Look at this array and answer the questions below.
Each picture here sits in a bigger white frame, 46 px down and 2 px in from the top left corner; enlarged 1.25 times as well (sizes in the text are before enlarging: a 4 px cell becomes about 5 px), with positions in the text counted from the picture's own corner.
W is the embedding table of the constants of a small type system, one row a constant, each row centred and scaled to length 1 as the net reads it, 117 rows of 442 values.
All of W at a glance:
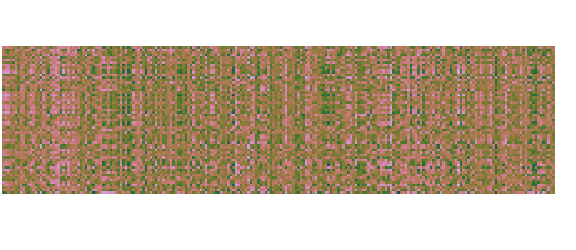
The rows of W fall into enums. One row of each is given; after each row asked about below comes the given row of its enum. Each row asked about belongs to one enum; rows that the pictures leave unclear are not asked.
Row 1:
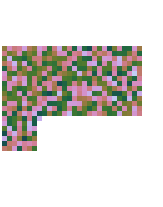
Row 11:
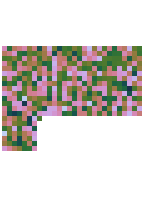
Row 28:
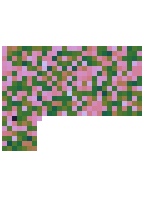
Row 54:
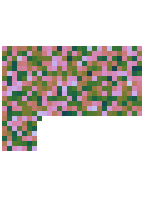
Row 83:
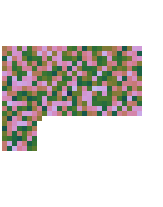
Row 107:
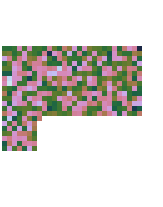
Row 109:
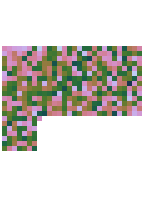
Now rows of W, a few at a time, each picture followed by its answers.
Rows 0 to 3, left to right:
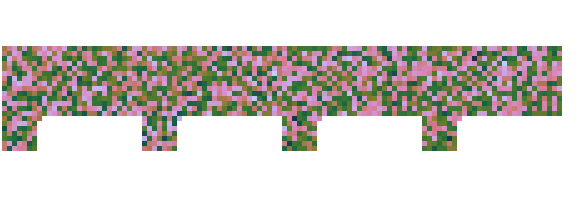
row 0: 83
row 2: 28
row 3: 28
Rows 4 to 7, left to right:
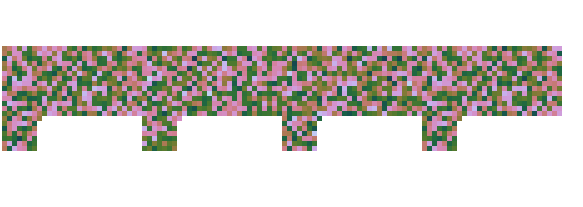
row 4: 83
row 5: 28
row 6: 54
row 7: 83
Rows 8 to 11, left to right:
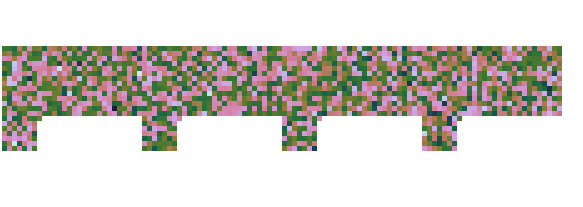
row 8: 107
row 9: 28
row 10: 109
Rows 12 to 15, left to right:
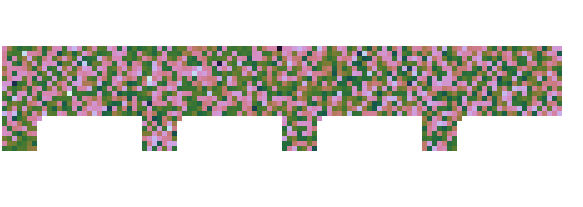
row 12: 28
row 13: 107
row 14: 109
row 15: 83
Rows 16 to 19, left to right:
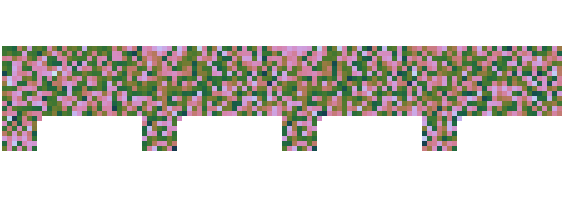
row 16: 107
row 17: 109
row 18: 109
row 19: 1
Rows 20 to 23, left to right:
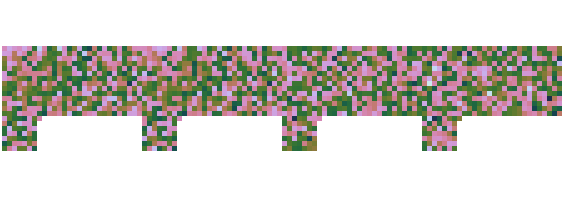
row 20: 109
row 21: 109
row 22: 28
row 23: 107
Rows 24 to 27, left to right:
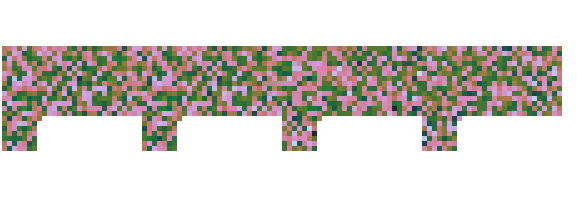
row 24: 83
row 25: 83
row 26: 107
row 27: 1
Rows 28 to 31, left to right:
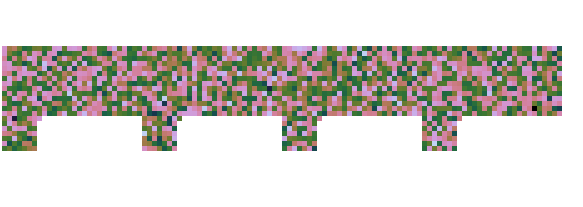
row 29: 11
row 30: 109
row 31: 107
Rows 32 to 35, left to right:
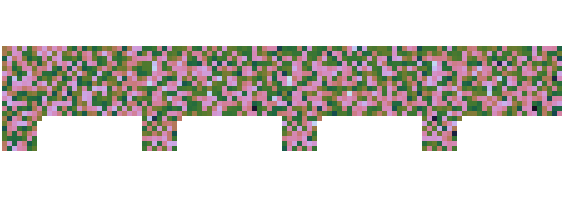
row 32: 83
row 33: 107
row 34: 107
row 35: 107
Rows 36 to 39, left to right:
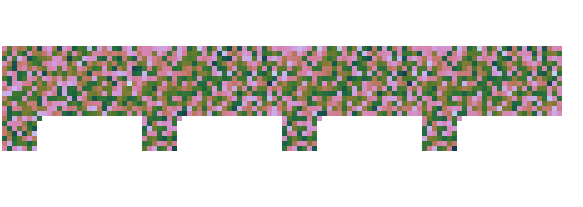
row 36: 54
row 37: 109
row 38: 109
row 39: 109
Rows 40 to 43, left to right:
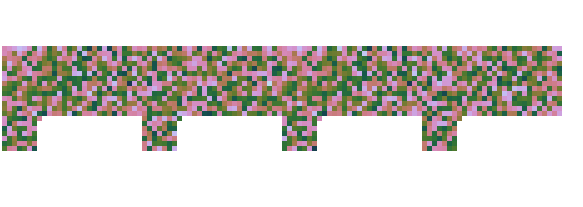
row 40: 109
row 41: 54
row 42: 109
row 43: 83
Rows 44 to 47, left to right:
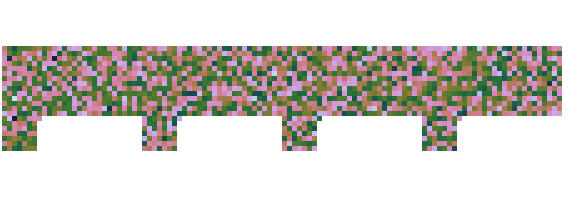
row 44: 28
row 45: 1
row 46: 54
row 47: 109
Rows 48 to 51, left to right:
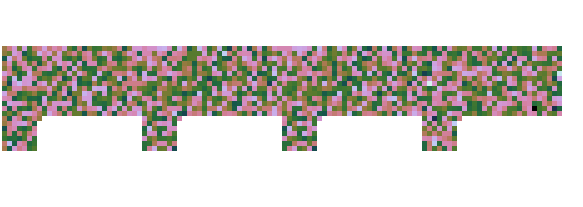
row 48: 83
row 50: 109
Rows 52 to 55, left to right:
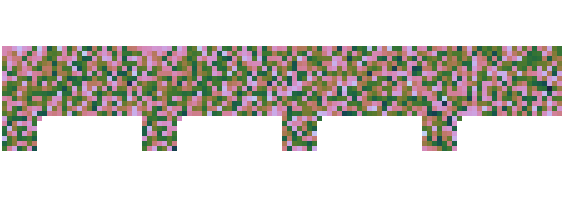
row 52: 109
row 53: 109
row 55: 11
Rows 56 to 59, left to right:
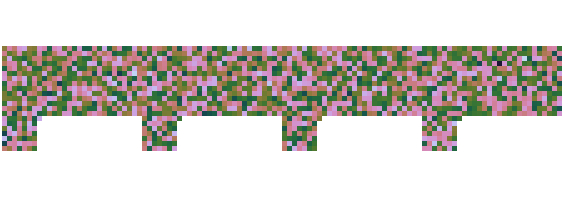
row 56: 1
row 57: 54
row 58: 83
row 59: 107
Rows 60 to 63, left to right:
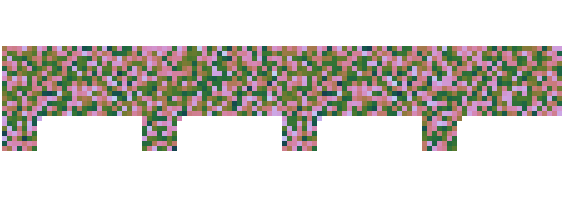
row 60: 1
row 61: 109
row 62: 1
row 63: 83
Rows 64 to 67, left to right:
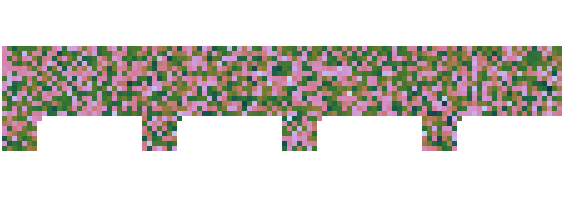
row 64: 28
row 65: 54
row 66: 107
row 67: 11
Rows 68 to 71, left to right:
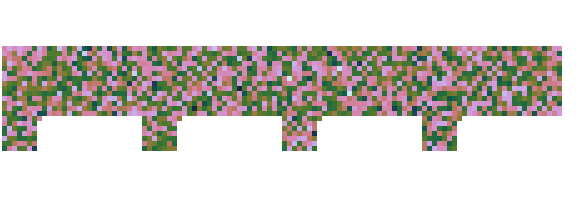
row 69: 28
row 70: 107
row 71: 83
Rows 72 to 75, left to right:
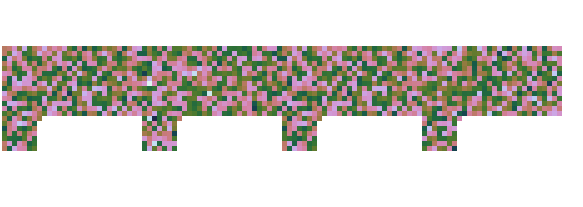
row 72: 83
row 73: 107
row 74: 83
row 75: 109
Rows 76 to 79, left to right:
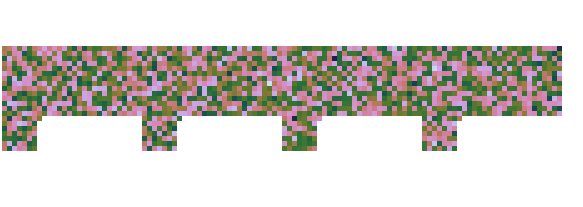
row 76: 83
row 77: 54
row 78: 28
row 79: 107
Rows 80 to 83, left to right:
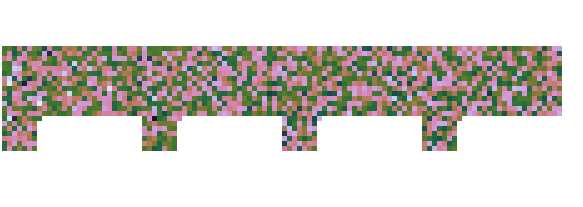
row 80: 107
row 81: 28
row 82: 1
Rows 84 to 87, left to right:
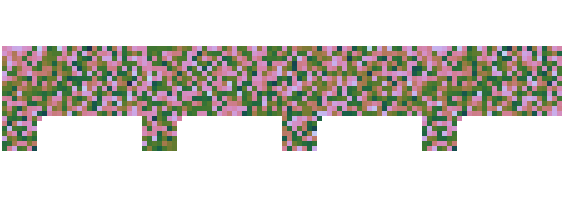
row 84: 109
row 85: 28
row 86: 54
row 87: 109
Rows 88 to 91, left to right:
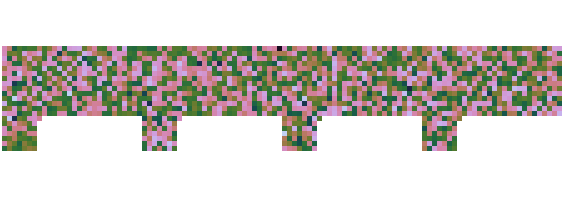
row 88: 28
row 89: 107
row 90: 11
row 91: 83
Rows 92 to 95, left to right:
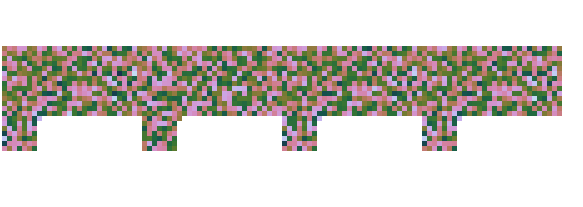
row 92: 1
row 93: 83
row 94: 1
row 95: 1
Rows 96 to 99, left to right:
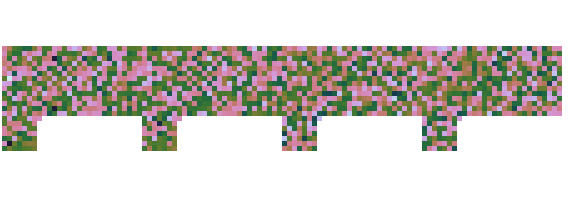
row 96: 28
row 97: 28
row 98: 1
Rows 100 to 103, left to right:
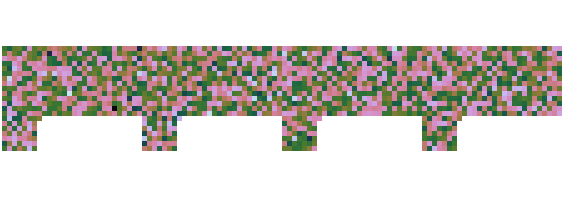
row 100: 107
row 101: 1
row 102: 28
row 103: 83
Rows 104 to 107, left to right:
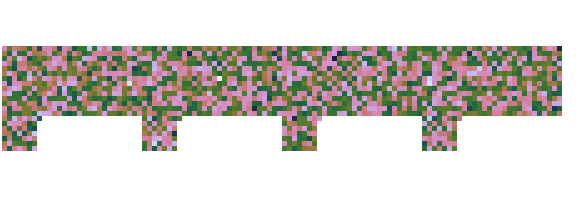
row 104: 54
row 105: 107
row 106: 28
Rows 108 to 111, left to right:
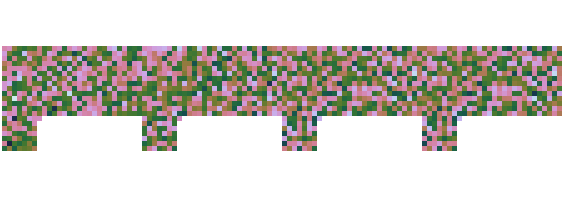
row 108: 28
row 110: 1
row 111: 1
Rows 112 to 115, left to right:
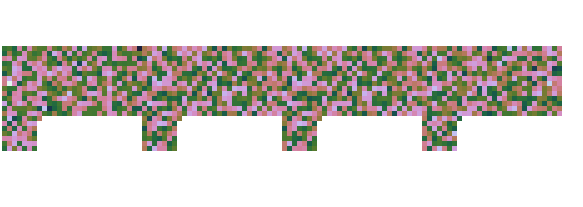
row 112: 107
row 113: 83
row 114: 83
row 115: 54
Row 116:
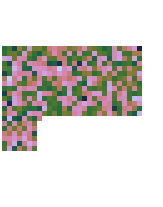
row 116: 107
